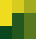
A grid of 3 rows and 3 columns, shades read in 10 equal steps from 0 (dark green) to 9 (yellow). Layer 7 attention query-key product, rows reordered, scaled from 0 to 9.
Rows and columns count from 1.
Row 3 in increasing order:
0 1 3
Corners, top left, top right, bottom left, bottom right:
9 6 0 3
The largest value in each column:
9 8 6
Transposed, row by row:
9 9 0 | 8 1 1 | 6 3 3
